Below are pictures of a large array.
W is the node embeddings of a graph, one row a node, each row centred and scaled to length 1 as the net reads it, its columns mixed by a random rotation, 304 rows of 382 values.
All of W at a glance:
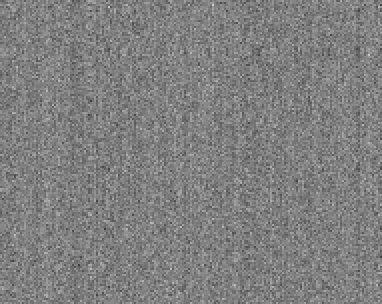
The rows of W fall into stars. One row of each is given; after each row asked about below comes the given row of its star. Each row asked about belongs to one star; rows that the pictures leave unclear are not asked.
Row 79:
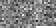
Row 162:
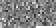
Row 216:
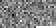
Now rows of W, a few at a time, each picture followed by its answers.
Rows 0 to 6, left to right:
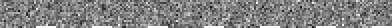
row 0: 79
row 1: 79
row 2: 79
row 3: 216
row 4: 162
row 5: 162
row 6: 79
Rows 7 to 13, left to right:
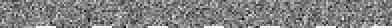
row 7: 79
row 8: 162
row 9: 79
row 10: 162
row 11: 162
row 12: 162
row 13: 79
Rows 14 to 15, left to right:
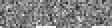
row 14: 79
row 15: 162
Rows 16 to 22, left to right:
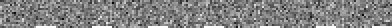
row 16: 162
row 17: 216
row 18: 216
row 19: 79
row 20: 79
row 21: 216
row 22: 79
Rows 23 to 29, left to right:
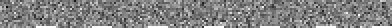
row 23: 162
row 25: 79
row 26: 216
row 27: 79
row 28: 216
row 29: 79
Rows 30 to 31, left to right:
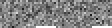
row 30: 79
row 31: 162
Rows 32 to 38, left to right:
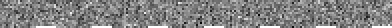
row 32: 216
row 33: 79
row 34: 216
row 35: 216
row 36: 162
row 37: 79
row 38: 216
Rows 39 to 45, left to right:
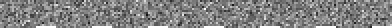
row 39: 216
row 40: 216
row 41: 162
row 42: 79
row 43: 79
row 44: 79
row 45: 162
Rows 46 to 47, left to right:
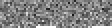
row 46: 162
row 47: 79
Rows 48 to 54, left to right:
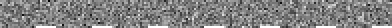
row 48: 162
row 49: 162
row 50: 162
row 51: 162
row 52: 162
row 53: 216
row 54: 162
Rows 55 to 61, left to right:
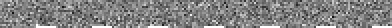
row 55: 162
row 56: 162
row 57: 79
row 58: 79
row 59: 216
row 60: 216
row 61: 162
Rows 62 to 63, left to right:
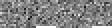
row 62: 162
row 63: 79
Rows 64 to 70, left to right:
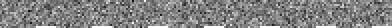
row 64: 79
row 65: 79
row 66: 216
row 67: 162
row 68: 79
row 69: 216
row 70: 216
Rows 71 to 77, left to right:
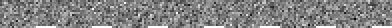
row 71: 79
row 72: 79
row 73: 162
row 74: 79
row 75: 79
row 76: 216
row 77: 162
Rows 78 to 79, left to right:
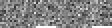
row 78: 79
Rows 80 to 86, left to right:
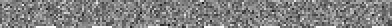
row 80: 79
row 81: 79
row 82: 79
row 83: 216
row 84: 79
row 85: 162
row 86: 79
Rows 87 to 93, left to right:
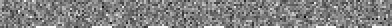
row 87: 162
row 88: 79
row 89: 162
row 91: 216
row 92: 79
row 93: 162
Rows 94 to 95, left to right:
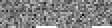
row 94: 162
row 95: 79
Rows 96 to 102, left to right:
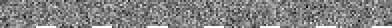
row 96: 216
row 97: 216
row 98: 162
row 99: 216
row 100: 216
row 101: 216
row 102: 79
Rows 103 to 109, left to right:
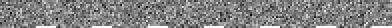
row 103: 216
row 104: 79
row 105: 79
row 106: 216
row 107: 79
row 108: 162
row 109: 79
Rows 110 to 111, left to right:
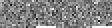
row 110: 162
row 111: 79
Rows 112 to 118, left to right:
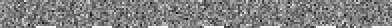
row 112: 162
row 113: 162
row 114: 216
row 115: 162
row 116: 216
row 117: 162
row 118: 216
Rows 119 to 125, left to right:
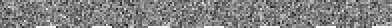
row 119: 216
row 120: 162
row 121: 216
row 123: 79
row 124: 162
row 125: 216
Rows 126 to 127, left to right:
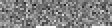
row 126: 162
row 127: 79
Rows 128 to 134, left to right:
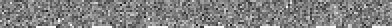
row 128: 216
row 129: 79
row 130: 79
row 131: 162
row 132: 162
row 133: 216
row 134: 162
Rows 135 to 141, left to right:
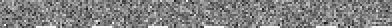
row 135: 162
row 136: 162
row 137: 79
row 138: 162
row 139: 79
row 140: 162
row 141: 79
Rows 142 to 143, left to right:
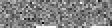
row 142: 162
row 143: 79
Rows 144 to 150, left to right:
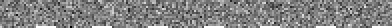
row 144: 79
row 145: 216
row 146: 162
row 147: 216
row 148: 79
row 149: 79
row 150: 162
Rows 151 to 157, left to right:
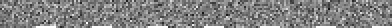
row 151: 216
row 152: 216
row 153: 79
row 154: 162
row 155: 162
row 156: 79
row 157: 79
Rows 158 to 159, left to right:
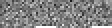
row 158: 79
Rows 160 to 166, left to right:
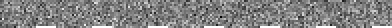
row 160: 216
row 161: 79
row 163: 79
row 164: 162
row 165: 79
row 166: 216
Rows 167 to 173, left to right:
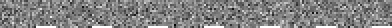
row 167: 216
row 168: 162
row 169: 162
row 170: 162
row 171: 216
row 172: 79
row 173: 79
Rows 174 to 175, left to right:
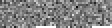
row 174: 216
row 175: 216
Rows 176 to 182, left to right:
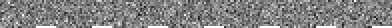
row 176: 79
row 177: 216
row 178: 79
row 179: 216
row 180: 162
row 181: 162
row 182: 162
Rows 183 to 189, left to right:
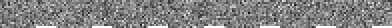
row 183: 216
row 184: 79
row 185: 216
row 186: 216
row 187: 216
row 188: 162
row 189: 162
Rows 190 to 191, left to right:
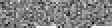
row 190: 216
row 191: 162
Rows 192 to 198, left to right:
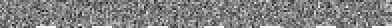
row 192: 216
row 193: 216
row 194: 79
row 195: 216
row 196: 216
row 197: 79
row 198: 216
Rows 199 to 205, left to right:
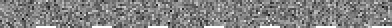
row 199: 79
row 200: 216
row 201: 216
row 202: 216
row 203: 79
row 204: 216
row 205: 79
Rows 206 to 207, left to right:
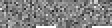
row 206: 162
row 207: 79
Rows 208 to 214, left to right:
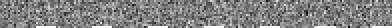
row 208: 216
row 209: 216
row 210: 162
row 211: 216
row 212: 79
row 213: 79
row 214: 79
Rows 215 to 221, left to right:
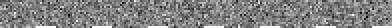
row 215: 79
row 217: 79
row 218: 162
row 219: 79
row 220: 79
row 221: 216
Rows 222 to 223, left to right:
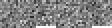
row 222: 216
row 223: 216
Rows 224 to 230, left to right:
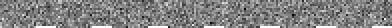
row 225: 162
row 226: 216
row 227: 162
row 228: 162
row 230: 79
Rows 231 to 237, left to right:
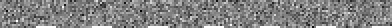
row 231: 162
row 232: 79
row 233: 79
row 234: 162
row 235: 79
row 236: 162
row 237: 79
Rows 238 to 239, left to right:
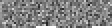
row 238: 162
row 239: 216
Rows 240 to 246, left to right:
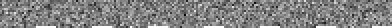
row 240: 79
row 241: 216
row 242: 216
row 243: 79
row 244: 79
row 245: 162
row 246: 79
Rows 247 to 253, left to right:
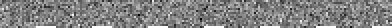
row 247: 79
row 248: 216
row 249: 79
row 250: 162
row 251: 216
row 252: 216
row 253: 216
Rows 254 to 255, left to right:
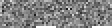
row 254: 162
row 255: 216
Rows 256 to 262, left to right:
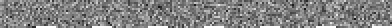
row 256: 162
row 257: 79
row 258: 79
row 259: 216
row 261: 216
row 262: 162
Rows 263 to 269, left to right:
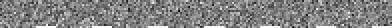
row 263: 79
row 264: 79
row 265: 79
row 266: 162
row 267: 79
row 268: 79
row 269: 79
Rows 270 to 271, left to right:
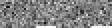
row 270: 162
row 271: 162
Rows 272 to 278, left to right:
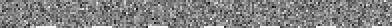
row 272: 216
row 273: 79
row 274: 162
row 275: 216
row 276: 79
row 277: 216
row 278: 79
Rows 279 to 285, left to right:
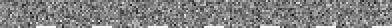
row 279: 216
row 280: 162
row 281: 216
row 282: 216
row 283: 162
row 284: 216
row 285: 216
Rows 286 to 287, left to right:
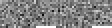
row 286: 162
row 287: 162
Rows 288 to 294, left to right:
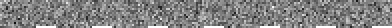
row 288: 162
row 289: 216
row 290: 79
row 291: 79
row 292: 216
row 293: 79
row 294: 216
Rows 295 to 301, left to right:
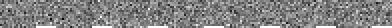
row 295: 216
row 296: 216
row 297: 79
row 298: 79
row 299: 162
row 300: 79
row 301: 216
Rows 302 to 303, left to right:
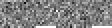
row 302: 162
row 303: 216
